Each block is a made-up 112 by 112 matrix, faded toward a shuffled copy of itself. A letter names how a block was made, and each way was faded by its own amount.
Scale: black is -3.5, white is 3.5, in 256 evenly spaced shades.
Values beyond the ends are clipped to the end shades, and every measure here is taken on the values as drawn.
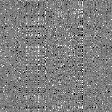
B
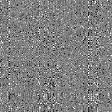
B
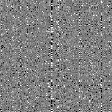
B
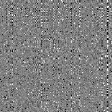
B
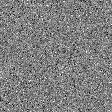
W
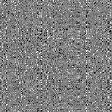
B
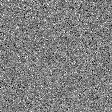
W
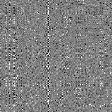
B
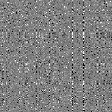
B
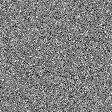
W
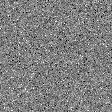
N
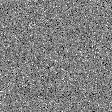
N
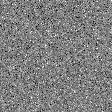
N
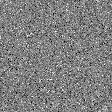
N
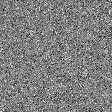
W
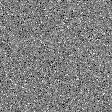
N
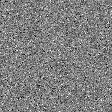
W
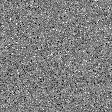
N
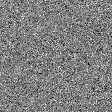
W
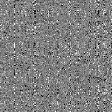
B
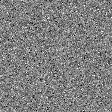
W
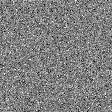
W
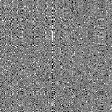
B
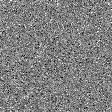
W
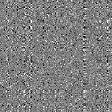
B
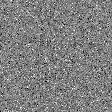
N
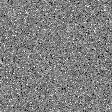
N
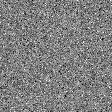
W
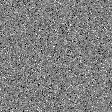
N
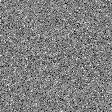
W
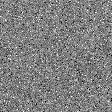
N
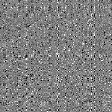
B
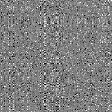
B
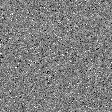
N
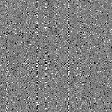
B
